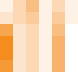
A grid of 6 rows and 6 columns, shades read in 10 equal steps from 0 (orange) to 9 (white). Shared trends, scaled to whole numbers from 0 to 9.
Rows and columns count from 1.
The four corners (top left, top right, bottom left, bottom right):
8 8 1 9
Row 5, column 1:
0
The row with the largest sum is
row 1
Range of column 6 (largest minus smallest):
1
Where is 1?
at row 6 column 1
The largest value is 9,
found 4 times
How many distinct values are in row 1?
3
